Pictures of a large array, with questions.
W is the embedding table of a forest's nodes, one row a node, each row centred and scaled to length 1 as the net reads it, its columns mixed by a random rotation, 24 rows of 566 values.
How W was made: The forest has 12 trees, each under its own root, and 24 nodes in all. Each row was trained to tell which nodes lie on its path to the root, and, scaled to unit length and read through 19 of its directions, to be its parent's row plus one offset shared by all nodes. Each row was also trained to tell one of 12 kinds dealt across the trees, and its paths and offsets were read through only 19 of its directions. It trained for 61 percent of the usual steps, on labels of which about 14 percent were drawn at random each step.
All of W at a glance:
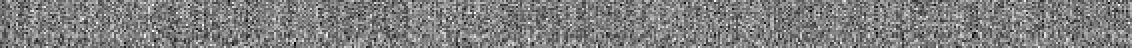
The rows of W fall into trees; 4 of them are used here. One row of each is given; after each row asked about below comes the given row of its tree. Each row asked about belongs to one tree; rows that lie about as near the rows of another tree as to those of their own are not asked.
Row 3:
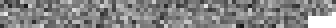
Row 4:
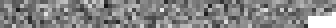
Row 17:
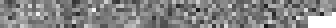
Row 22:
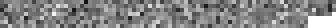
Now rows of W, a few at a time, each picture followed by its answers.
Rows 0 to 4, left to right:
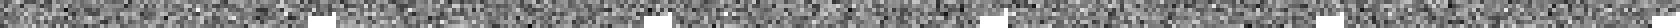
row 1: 3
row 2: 22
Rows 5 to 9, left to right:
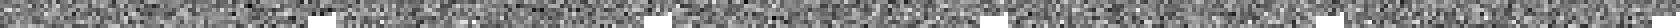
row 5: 3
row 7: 3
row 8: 4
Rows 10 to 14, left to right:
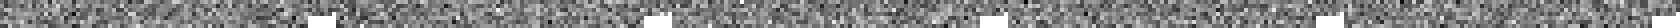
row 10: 17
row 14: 3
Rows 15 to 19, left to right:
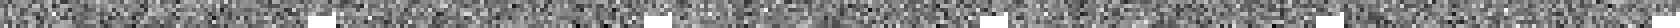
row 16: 17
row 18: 17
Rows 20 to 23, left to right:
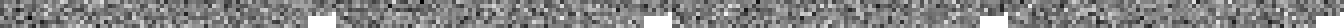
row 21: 22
